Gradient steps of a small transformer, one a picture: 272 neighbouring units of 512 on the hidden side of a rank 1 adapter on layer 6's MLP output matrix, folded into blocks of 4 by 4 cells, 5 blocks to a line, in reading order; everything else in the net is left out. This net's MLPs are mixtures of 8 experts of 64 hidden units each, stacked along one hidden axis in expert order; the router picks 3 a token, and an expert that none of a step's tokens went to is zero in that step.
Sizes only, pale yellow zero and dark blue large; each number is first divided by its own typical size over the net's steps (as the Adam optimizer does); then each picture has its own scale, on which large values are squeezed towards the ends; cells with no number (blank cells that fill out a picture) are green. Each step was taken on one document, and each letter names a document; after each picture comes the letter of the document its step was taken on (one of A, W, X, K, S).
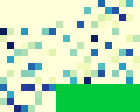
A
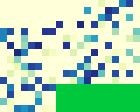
A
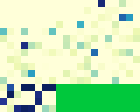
A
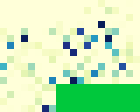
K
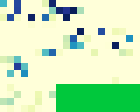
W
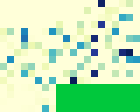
K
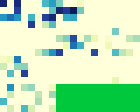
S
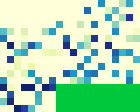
A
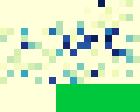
K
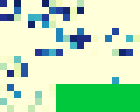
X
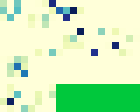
W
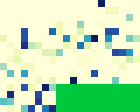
K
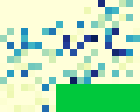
K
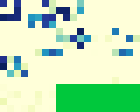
X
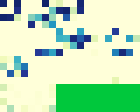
X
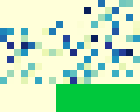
A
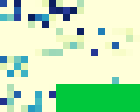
W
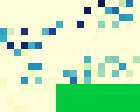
A
